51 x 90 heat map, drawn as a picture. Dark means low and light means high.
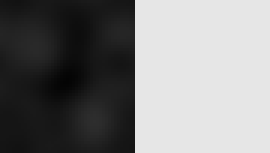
It is made of 1 by 2 panels. Panel 1,1: very low, smooth, faint in contrast. Panel 1,2: very high, flat.
